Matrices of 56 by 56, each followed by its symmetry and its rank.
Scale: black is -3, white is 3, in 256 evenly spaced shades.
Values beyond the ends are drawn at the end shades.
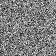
neither, full rank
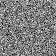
neither, full rank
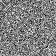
symmetric, full rank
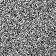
symmetric, full rank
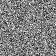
neither, full rank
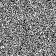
neither, full rank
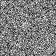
symmetric, full rank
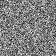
neither, full rank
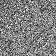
symmetric, full rank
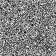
symmetric, full rank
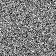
neither, full rank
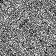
symmetric, full rank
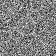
symmetric, full rank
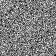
symmetric, full rank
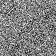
symmetric, full rank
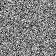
neither, full rank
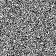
neither, full rank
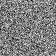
neither, full rank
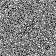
symmetric, full rank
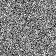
neither, full rank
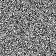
neither, full rank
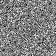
symmetric, full rank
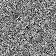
symmetric, full rank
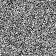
neither, full rank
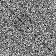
symmetric, full rank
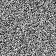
neither, full rank
